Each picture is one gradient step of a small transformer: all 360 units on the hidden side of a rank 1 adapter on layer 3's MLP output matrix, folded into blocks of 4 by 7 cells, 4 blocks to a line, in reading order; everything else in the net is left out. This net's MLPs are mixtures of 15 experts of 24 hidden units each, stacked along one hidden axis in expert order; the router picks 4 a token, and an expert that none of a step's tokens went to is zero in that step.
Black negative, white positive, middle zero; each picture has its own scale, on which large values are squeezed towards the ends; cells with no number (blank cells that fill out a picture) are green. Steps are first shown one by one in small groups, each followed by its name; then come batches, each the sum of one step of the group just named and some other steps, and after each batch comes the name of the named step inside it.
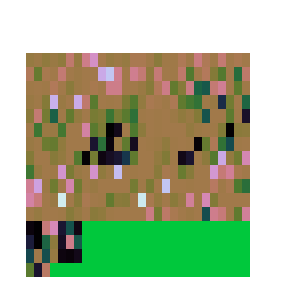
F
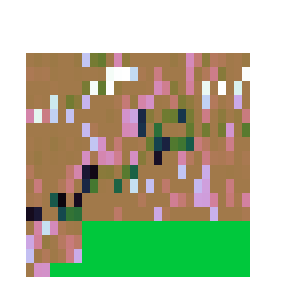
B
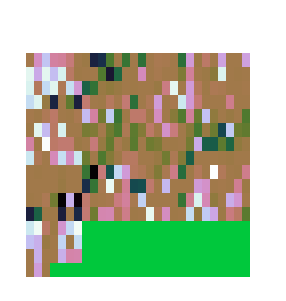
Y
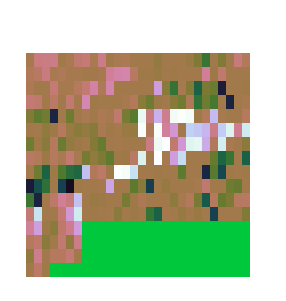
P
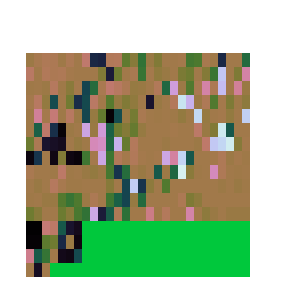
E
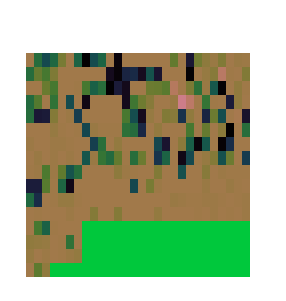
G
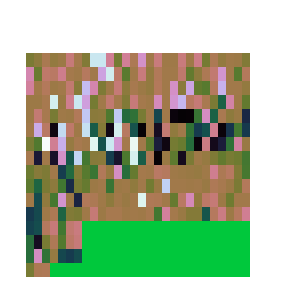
F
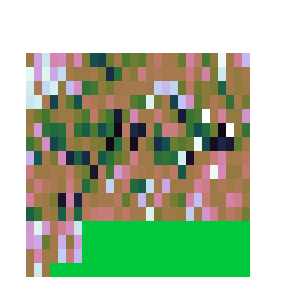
Y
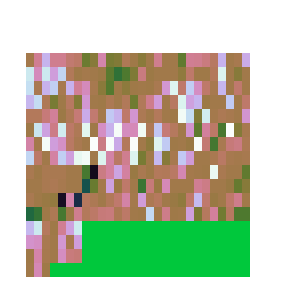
Y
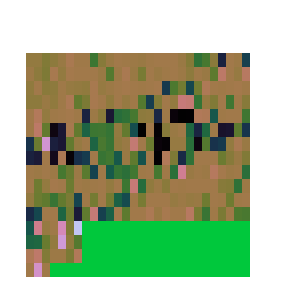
E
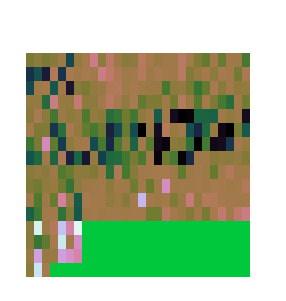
F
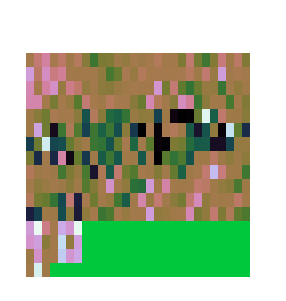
Y
